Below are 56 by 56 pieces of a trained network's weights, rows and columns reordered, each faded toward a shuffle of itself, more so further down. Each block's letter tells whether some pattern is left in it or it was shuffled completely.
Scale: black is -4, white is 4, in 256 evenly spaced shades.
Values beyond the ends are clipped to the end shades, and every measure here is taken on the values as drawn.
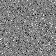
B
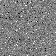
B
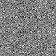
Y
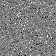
B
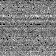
Y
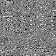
Y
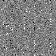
Y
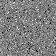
B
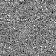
Y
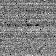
Y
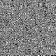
Y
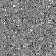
Y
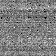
Y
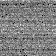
Y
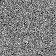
B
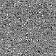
Y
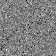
B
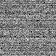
Y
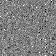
Y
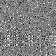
Y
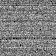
Y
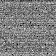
Y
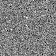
B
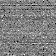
Y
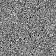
B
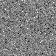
B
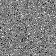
B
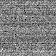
Y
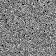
B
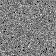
B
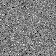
B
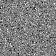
B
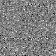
Y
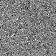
B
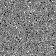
B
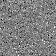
B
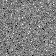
B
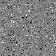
Y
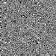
Y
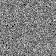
B
